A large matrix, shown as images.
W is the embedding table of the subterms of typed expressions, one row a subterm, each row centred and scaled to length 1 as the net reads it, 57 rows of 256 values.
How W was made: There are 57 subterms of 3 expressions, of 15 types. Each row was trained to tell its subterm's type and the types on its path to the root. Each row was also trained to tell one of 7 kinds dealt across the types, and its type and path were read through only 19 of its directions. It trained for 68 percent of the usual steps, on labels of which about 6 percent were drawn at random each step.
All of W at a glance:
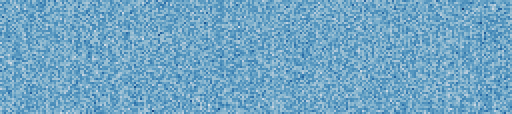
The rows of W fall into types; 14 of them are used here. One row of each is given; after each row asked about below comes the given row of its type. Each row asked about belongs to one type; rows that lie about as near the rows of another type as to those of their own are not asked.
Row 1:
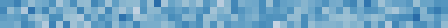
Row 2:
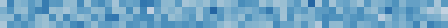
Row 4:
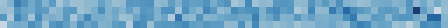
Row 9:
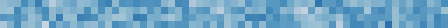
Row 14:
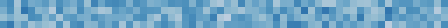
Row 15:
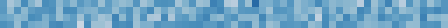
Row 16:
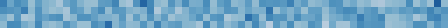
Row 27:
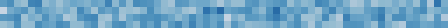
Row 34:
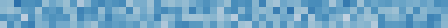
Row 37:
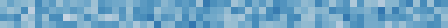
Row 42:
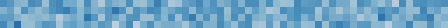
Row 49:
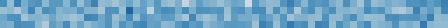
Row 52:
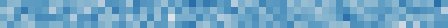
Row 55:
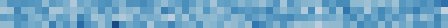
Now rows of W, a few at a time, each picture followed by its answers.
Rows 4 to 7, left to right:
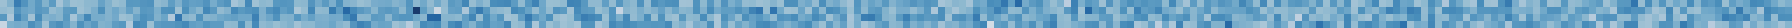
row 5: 4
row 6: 34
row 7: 42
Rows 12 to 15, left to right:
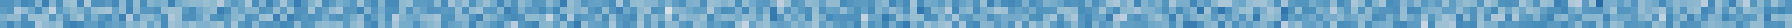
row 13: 1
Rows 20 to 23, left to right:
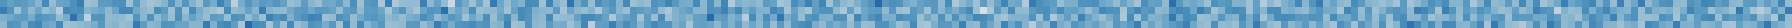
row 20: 16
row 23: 37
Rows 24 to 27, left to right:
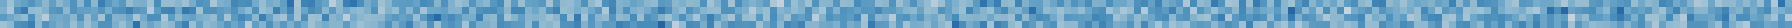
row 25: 15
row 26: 37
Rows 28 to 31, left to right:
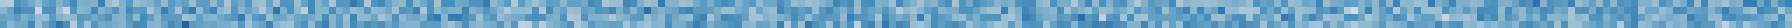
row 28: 4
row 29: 9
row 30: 15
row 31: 37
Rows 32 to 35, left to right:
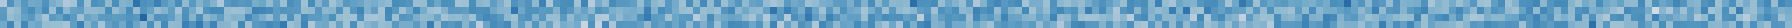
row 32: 1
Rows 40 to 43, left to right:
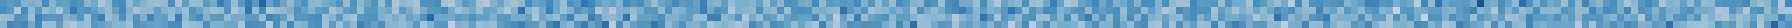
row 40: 16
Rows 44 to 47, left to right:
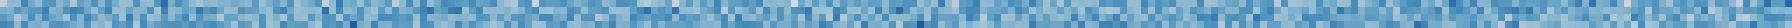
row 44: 15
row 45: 14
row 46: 16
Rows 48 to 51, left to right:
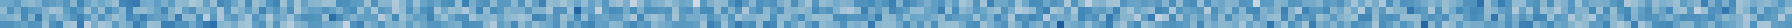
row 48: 4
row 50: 1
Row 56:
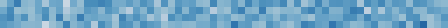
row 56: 9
